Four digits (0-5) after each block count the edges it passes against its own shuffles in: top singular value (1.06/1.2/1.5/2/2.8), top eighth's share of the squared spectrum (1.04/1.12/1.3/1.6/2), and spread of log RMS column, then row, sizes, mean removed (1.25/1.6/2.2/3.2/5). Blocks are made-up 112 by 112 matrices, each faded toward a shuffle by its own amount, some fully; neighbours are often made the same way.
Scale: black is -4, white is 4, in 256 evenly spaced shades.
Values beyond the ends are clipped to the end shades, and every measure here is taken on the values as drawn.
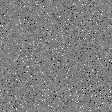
0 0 0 0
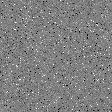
0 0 0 0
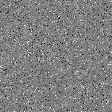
2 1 0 0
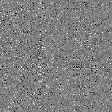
4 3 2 1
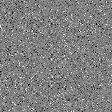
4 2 1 1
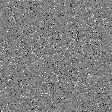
2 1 0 0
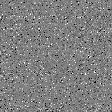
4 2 0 1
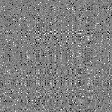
5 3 2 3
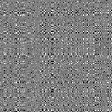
5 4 4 4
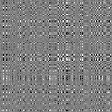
5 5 4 4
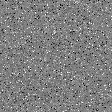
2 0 0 0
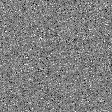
2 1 0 0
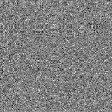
4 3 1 2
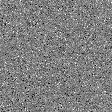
0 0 0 0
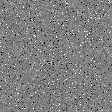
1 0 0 0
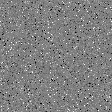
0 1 0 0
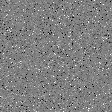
0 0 0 0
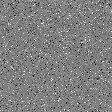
0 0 0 0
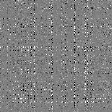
3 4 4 3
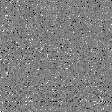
4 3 1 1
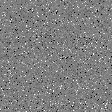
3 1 0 0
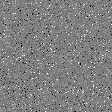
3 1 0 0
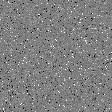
2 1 0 0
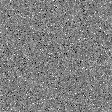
0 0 0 0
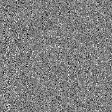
1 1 3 0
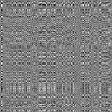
5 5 4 4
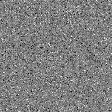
3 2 0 1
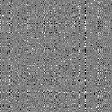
5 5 3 3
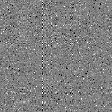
4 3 2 1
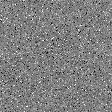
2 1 0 0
